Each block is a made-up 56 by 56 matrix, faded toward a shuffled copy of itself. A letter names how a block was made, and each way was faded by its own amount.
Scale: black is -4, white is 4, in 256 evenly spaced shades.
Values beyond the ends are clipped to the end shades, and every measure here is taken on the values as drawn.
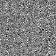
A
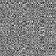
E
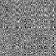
E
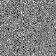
A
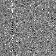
A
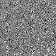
A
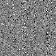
A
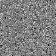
A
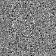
A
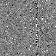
A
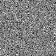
A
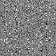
A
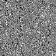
A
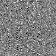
A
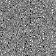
A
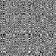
E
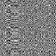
E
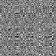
E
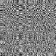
E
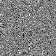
A
